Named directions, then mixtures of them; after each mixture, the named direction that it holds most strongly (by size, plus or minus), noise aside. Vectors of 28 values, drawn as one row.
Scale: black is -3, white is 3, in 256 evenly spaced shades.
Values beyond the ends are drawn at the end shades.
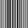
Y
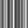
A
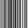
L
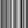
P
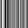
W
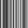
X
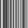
X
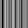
W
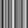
A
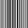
Y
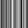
P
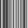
X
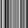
W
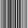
L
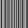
W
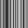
X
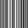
L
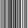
L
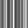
A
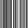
P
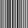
Y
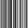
L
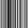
L
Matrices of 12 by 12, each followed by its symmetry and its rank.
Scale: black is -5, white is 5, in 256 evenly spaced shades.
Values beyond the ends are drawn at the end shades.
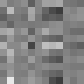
neither, rank two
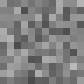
neither, full rank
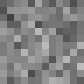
neither, full rank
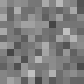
neither, full rank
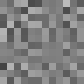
antisymmetric, rank two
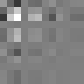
symmetric, rank one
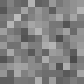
neither, full rank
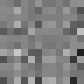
neither, rank two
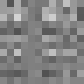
neither, rank two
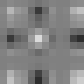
symmetric, rank one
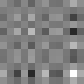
symmetric, rank one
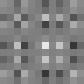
symmetric, rank one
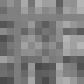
antisymmetric, rank two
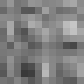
antisymmetric, rank two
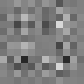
antisymmetric, rank two
